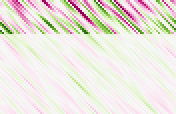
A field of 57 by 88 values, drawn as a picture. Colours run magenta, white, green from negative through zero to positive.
The grain runs diagonally down to the right. Overall the values sit about 50% of the way up the scale. No overall slope runs across the table. The bottom part is calmer, past a seam about 30% of the way down. The distribution is heavy-tailed on both sides. Neither half mirrors the other.
